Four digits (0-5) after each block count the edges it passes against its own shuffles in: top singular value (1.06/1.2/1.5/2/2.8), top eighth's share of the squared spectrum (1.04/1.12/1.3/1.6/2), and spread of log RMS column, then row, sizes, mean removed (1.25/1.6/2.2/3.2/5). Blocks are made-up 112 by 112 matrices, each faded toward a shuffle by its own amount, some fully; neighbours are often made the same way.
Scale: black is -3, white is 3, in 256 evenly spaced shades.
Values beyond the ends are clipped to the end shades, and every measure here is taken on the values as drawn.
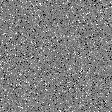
1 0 0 0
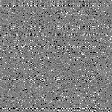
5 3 1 3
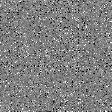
1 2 2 2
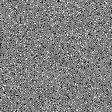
0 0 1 0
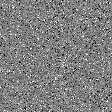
0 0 1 0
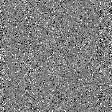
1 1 3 0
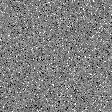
0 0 0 0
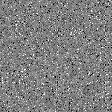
3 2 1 0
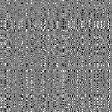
5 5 4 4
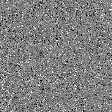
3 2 1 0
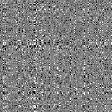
5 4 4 3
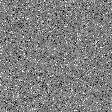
2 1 0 0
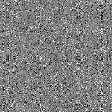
4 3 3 1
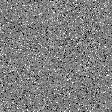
3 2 1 0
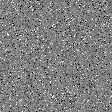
0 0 0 0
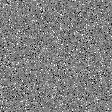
2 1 0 0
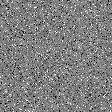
2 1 0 0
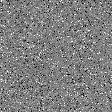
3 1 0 1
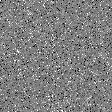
2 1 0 0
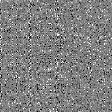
4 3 3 2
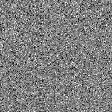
4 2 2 1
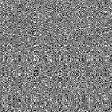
5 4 3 3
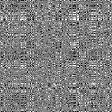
5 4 3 3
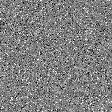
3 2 0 0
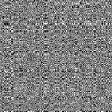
5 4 3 3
